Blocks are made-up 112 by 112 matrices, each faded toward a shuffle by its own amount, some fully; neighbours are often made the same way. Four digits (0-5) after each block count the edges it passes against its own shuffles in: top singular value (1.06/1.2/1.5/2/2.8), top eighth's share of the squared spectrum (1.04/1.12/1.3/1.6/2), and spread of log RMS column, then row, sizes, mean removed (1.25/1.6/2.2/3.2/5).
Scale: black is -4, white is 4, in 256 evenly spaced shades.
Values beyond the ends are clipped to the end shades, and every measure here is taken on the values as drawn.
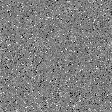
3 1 0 0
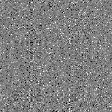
4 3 2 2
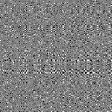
5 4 3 3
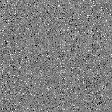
4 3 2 1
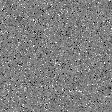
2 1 0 0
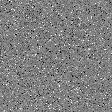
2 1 0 0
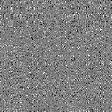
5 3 2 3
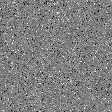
2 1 0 0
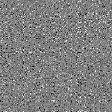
4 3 2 2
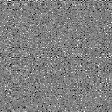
4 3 2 2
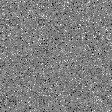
3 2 0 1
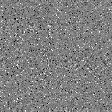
4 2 1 1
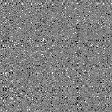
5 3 2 2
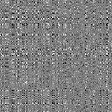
5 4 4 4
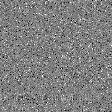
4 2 1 1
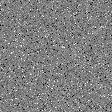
0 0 0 0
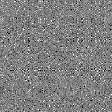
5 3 2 2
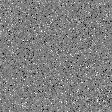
1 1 0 0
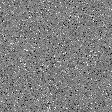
0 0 0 0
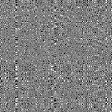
5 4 3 3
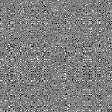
5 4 3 3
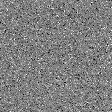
2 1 0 0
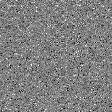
3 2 1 1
